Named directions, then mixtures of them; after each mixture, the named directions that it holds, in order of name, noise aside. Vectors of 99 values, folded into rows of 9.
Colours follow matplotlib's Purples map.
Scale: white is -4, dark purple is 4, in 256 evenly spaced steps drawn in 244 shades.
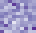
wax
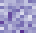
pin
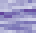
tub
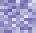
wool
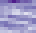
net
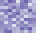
wool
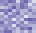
wool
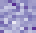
wax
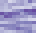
tub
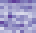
net, pin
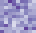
wax, wool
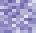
wool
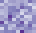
pin, wool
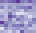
net, pin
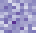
wax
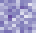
pin, wool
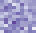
wax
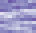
tub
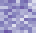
wool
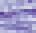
tub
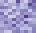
wool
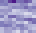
net, wool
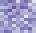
wool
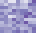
net, wool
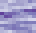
tub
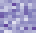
tub, wax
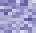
pin, wool
